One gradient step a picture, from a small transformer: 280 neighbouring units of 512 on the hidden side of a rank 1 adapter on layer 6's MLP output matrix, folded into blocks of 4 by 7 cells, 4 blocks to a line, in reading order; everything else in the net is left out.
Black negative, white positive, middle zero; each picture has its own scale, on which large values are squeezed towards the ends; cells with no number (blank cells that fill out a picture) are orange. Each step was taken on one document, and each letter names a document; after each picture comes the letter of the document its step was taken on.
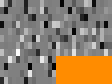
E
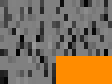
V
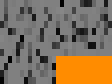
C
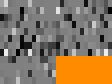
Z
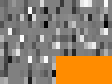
C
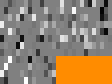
C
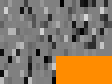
C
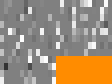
C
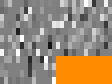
E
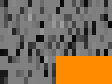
V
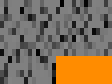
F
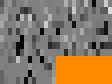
E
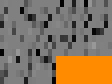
F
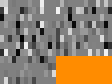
Z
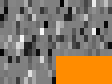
E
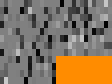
F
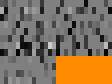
Z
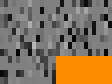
V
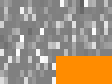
E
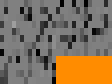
F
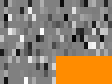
C
